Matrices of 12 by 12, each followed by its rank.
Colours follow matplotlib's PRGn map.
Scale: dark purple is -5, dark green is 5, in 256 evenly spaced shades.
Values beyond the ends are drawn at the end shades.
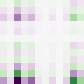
one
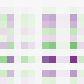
one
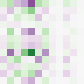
two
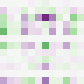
two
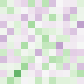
full rank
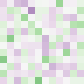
full rank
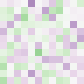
full rank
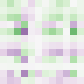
two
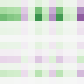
one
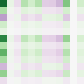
one
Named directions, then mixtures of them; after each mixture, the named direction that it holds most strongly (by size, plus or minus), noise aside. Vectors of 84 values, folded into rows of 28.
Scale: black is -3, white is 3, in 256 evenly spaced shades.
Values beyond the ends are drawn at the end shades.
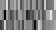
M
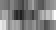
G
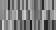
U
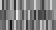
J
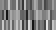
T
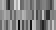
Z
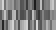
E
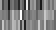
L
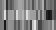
M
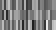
T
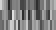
E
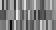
J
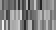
L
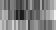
G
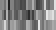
M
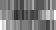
G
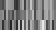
Z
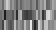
M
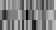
M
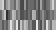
E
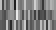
J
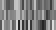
Z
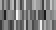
J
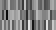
T
